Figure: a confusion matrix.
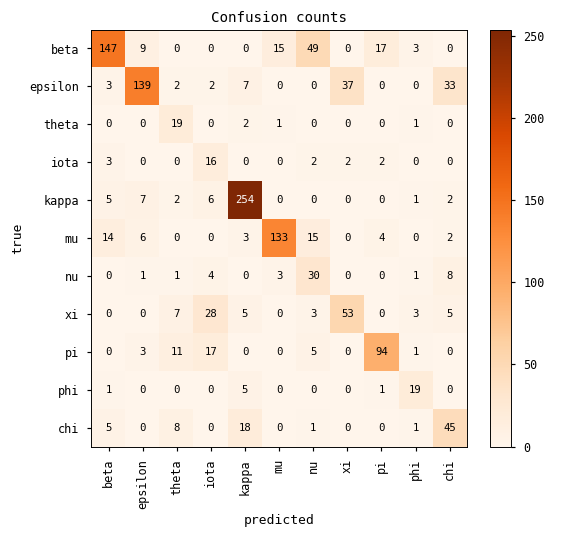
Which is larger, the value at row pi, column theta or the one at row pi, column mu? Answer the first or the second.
the first
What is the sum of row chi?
78
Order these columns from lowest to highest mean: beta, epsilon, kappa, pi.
pi, epsilon, beta, kappa
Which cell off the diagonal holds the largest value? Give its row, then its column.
beta, nu
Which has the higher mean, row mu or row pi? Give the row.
mu
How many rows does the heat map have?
11
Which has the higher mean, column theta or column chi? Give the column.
chi
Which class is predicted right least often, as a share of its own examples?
xi
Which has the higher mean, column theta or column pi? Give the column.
pi
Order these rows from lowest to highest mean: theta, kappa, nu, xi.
theta, nu, xi, kappa
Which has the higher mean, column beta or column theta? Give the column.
beta
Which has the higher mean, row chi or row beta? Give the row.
beta
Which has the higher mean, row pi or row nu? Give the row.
pi
